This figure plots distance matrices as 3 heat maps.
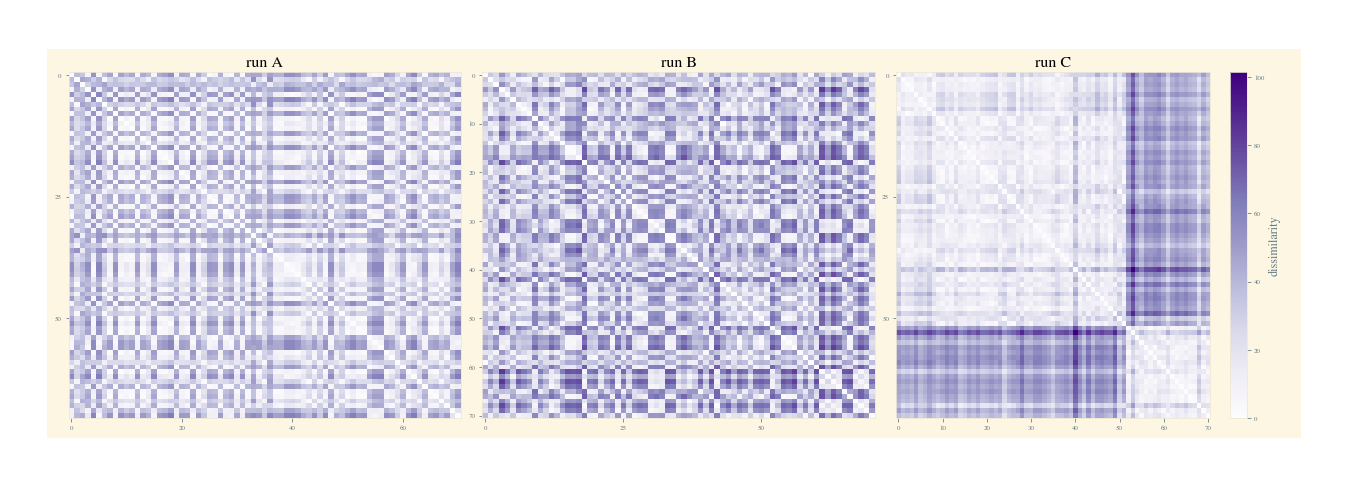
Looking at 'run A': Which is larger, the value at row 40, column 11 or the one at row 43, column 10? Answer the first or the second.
the second
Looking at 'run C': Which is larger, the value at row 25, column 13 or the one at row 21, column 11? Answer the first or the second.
the first
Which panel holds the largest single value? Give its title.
run C
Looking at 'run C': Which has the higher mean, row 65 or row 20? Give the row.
65
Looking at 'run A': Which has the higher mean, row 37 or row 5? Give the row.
5
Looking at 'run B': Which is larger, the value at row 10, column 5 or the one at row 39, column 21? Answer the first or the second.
the second
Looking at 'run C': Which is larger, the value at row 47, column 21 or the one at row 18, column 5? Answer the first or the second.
the second
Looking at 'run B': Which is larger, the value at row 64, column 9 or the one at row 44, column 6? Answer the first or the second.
the first
